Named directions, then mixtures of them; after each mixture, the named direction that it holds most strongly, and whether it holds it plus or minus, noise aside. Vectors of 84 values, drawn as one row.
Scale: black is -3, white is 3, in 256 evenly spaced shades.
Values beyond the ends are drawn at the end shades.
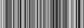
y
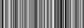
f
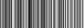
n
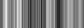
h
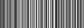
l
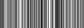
l, plus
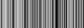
n, minus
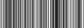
y, plus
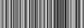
f, plus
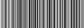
l, minus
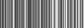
n, plus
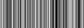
y, plus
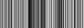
n, plus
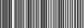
n, plus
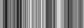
h, minus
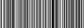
n, minus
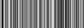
f, plus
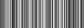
n, minus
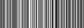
l, plus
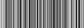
y, plus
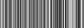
y, plus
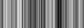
h, plus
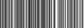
n, plus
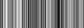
h, plus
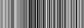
l, minus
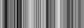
h, minus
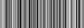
y, plus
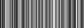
y, minus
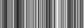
h, minus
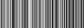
n, minus
